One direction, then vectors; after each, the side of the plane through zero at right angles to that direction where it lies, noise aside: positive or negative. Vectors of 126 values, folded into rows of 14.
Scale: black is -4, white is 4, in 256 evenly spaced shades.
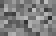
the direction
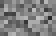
positive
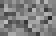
positive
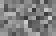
negative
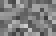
negative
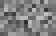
positive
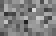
positive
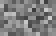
negative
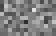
positive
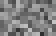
negative
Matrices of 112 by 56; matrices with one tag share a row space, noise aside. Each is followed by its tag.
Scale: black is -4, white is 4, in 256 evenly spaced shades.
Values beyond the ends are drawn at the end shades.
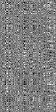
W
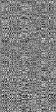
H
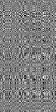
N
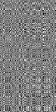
N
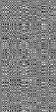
H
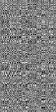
H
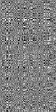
W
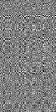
N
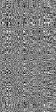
W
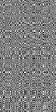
N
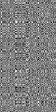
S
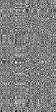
S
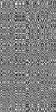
S
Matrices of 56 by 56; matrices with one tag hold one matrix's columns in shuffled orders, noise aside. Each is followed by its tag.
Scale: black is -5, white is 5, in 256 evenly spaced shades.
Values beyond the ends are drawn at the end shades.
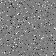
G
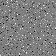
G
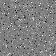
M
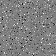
G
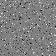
G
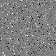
G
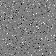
G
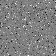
M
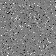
M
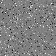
M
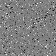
M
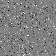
M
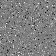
M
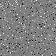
G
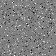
M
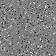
M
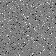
G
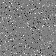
M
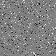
G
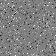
M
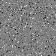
M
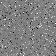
M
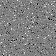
G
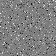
G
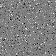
G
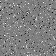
M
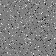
G
